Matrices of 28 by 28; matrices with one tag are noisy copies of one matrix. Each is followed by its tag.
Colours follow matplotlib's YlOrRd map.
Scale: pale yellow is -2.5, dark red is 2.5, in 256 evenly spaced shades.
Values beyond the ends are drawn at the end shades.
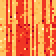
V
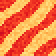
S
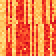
V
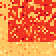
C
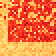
C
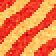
S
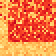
C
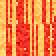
V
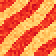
S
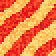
S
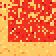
C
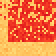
C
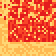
C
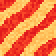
S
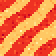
S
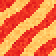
S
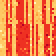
V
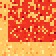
C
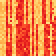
V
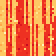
V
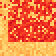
C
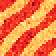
S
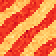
S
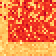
C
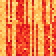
V
